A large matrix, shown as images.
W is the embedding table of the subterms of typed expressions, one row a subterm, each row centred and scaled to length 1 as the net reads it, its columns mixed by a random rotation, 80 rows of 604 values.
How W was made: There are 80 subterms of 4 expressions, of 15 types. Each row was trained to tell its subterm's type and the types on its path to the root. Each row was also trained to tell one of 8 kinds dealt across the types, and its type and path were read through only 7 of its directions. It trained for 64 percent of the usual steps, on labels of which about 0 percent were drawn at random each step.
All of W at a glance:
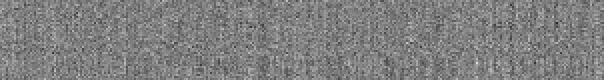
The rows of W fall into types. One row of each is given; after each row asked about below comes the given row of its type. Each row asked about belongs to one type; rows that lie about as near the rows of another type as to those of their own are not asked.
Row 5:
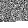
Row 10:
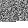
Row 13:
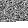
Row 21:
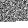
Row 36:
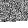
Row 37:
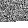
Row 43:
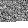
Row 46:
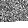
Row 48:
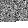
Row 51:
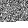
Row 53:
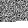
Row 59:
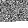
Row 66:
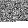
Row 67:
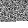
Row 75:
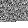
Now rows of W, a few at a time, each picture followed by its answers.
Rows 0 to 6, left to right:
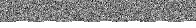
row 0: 10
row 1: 51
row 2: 59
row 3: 36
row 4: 37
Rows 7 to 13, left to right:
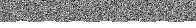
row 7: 36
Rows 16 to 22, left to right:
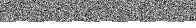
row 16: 51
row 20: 53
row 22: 5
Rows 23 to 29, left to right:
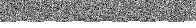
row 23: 5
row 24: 13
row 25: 59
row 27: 10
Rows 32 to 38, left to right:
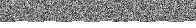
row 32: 37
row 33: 48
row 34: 53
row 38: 10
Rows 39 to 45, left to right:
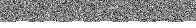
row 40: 5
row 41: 53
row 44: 66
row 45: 37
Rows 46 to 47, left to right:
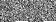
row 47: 46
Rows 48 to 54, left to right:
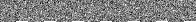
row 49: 36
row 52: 21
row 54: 66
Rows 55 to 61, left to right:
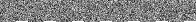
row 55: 48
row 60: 21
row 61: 10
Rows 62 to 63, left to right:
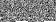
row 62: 66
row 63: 36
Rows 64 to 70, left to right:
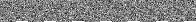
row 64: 13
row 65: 37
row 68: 21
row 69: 59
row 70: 59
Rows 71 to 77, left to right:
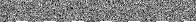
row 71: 37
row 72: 21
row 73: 5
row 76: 43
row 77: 36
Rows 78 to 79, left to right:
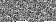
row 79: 21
